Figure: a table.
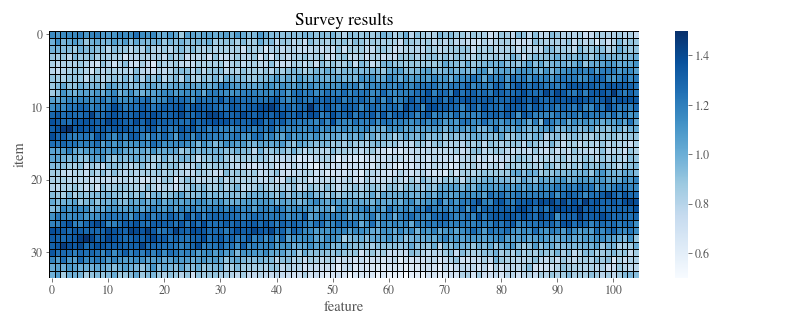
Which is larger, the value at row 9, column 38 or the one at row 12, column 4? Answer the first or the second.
the second
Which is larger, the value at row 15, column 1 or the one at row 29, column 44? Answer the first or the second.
the first
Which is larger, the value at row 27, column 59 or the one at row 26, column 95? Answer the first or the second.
the second
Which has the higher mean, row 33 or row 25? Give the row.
25
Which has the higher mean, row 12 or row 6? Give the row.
12
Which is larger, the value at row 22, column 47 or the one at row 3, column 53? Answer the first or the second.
the first
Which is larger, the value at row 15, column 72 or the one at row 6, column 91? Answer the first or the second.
the second
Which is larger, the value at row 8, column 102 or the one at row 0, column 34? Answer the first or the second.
the first
